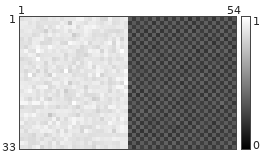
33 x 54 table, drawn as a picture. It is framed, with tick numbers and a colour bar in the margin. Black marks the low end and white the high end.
It is made of 1 by 2 panels. Panel 1,1: very high, fine-grained, faint in contrast. Panel 1,2: low, checkered.
